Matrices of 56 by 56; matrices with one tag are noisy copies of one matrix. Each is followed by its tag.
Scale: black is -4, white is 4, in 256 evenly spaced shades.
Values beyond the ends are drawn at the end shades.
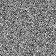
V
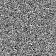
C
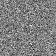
C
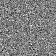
C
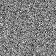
V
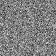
V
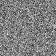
V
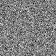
V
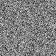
V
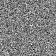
C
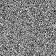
V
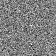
C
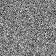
V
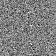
C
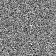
C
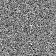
C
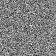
C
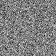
V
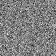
V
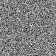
C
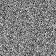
V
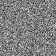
V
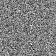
C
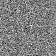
C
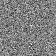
C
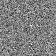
C
